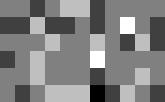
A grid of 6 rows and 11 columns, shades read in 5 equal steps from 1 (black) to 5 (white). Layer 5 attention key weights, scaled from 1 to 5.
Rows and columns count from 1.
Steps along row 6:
down up up same same down up up down down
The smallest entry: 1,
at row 6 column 7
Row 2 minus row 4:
0 -1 0 -1 -1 0 -3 0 2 0 -1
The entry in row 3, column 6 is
3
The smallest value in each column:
2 2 2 2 2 3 1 2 2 3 2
